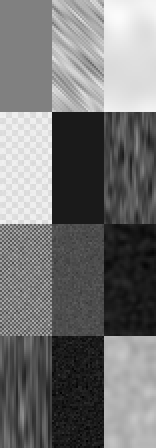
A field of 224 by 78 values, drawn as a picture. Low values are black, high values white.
The table splits into 4 rows of 3 panels. Panel 1,1: middling, flat. Panel 1,2: high, slanting down to the right. Panel 1,3: very high, smooth, faint in contrast. Panel 2,1: very high, checkered, faint in contrast. Panel 2,2: very low, flat. Panel 2,3: low, streaked downward. Panel 3,1: middling, checkered, strong in contrast. Panel 3,2: low, fine-grained, faint in contrast. Panel 3,3: very low, blotchy, faint in contrast. Panel 4,1: low, streaked downward. Panel 4,2: very low, fine-grained, faint in contrast. Panel 4,3: high, blotchy, faint in contrast.
